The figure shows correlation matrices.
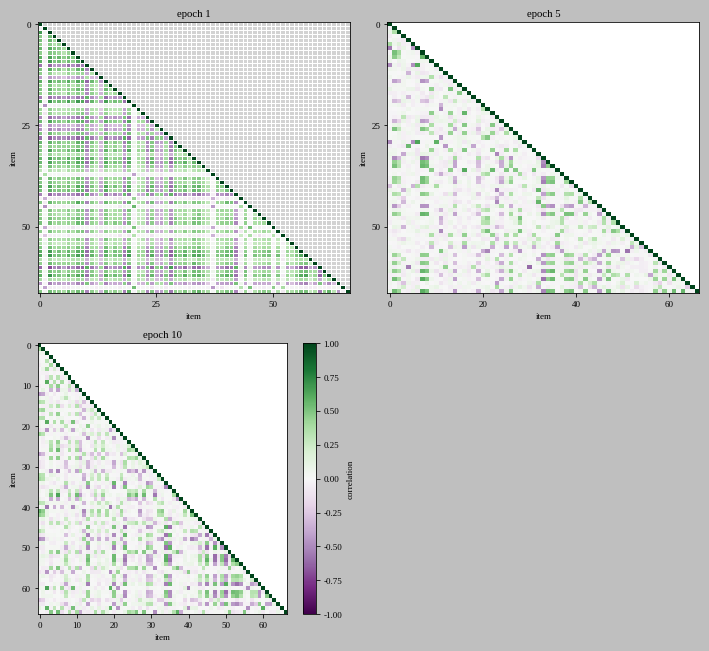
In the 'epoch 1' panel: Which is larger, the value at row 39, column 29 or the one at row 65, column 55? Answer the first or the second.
the first
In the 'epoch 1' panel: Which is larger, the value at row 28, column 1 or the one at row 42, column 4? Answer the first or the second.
the first
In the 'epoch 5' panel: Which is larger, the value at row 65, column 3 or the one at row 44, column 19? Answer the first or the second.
the first
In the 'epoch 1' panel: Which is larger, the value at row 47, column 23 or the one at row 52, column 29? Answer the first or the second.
the second
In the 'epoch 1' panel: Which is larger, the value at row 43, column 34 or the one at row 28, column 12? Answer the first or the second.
the first
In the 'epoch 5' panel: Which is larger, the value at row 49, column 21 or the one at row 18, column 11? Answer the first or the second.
the first
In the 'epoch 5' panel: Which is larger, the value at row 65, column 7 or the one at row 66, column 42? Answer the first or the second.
the second
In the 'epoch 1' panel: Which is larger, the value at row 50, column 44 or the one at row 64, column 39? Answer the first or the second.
the first
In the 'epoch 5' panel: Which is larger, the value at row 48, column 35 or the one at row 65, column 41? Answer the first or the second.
the first
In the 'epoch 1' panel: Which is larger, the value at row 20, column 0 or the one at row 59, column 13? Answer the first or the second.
the first
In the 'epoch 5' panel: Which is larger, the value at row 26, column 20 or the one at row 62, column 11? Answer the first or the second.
the first
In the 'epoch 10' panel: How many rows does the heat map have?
67
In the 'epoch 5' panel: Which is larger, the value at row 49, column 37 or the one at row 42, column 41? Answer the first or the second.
the first
